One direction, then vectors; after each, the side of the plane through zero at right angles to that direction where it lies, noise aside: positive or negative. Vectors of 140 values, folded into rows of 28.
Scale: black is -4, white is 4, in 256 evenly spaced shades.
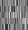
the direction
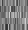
positive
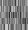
negative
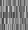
negative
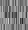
negative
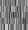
negative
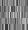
positive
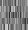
negative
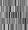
negative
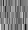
negative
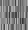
negative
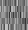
negative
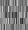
negative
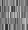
positive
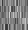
positive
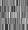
positive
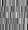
positive
